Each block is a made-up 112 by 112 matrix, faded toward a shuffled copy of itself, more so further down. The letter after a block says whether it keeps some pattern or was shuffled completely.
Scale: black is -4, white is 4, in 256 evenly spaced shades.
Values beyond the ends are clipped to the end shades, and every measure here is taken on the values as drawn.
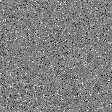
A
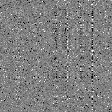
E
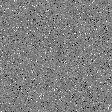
A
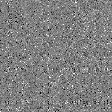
E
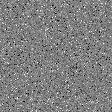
A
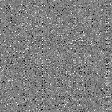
E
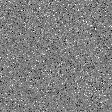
A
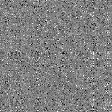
E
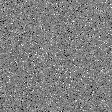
A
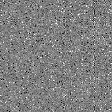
E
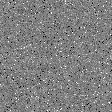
A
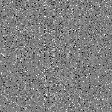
E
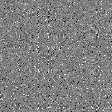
E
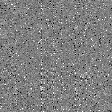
E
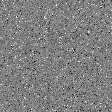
A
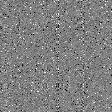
E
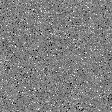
A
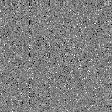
E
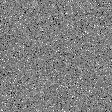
A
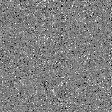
E
